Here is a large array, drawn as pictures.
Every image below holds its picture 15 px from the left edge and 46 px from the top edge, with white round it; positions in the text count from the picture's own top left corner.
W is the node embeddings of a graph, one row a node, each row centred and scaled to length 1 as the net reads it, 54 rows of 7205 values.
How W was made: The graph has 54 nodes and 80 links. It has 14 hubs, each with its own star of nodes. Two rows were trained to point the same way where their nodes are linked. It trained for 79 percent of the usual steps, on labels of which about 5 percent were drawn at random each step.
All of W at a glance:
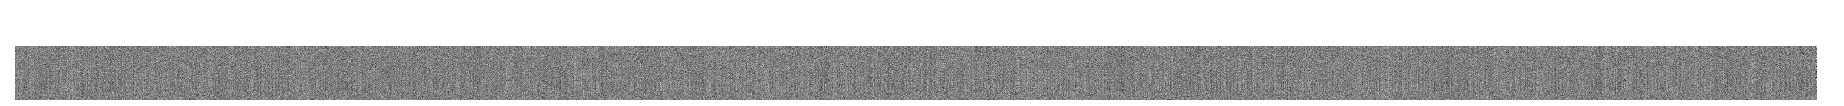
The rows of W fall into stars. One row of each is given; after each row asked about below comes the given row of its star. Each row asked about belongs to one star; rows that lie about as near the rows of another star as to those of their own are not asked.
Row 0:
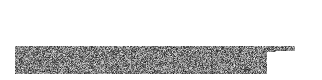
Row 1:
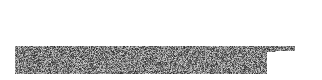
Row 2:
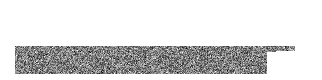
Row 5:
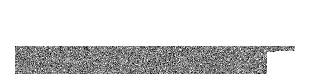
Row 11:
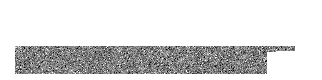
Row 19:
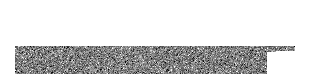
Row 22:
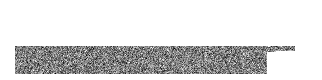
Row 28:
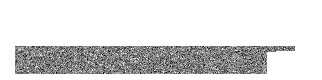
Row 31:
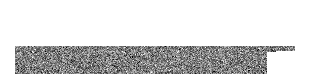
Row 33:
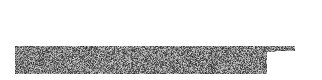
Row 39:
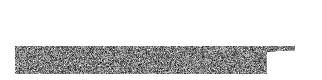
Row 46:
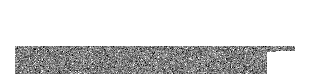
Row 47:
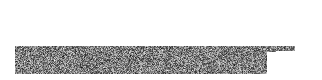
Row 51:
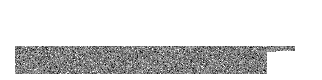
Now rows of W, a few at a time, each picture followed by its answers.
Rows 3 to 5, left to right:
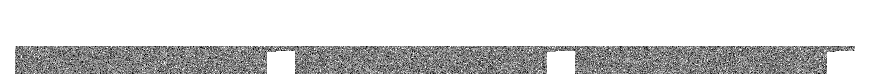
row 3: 11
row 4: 33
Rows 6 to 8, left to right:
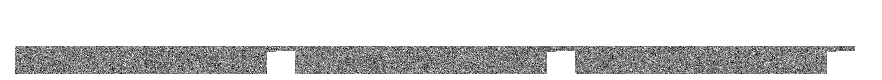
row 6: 39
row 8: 28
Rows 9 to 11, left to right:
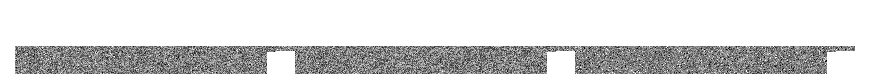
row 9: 1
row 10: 2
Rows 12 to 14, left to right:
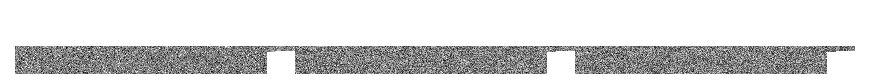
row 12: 19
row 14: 31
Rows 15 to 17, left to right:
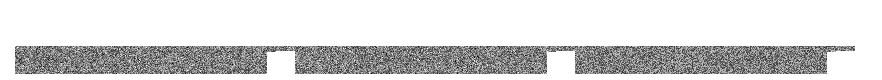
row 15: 0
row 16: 47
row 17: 19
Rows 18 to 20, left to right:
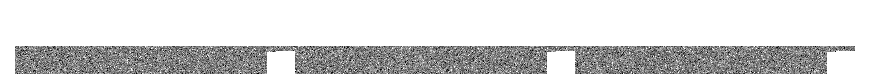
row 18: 5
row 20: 51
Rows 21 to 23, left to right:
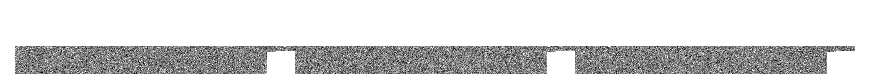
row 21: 19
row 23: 31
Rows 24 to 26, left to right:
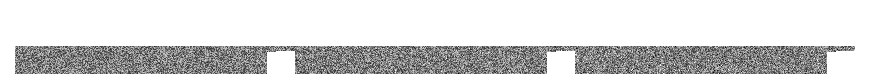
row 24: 11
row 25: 28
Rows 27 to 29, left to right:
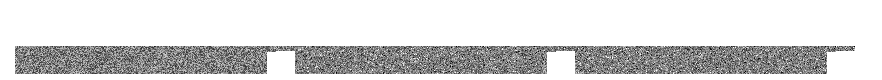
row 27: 46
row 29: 5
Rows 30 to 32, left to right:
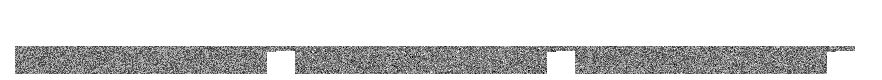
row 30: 51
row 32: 46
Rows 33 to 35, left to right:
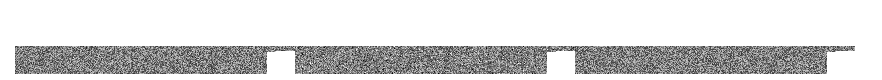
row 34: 47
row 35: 5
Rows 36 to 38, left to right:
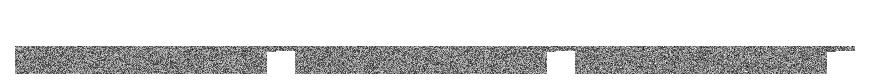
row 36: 28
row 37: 22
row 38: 31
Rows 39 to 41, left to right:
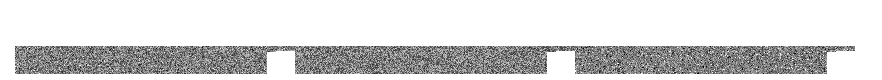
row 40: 31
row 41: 39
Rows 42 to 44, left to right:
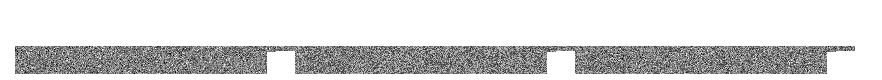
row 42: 5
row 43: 39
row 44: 39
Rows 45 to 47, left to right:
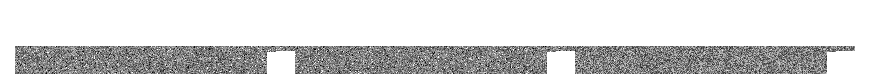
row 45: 11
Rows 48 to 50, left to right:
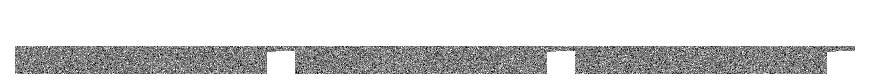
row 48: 46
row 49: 19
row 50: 1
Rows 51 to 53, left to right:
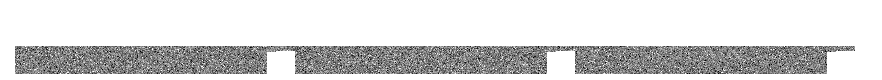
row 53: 33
